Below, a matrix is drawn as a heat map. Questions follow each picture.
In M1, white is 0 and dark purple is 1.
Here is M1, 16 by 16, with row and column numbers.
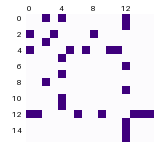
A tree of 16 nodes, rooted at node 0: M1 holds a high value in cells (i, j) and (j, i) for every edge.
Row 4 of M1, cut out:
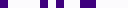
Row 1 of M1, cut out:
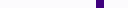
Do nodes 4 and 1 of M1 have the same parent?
no
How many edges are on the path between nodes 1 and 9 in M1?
2
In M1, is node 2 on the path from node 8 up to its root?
yes
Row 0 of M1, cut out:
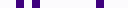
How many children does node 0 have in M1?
3
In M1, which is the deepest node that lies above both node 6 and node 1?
12
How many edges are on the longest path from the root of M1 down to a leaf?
2
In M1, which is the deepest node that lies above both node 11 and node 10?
4
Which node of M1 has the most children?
12
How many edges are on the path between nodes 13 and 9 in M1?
2
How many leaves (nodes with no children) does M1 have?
12
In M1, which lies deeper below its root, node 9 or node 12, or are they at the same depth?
node 9
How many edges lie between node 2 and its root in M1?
1
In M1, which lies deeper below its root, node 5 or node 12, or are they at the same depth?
node 5
